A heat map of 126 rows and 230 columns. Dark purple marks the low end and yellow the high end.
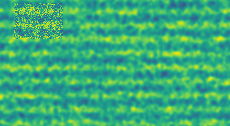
Slope: none. Stripes: horizontal, repeating 9 times. Roughest part: top left. Histogram: bell-shaped. Average level on the scale: 60%. Odd patch: rougher, in the top left.
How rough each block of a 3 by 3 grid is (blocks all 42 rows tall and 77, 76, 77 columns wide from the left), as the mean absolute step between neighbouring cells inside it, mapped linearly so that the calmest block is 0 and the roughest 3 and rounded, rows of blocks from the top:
300 | 000 | 000
